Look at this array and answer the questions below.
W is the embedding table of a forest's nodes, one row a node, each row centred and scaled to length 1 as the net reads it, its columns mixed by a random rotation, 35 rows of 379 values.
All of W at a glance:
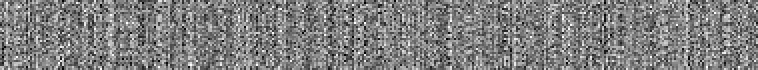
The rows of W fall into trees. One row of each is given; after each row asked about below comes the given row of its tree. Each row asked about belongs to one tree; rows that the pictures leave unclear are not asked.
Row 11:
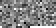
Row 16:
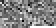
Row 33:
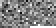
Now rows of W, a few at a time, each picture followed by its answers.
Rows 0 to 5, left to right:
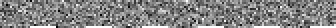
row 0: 33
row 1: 33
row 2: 16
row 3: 16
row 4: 33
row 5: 11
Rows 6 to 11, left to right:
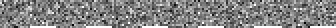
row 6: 16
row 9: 33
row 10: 33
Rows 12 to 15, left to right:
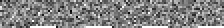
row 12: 11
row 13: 33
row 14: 33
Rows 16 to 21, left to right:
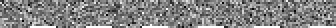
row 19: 16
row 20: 33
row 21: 33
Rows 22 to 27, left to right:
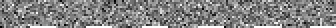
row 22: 33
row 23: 11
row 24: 16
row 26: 33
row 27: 11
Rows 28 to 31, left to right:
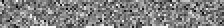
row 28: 16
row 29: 16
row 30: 11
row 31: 16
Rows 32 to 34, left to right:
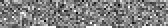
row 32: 16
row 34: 33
